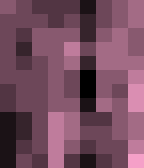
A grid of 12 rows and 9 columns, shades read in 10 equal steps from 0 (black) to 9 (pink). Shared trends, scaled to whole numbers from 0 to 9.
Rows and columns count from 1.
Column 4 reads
3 3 5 5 5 5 5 5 7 7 7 7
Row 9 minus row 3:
-3 -1 -1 2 1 1 -2 -1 1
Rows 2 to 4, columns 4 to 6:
3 4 2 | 5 5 2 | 5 7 4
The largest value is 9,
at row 12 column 9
